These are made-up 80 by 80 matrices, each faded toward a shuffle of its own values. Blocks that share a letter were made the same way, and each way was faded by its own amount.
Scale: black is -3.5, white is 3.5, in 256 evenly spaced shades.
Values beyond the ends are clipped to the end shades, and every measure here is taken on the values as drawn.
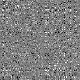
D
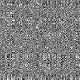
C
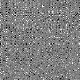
D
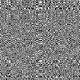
C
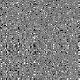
D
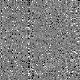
D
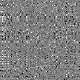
D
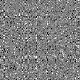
D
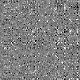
D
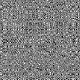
C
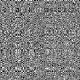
C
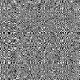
C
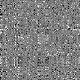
D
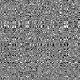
C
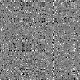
D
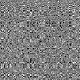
C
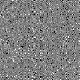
D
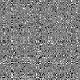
C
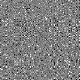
D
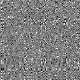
D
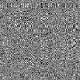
C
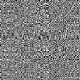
C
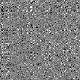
D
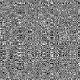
C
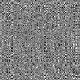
C
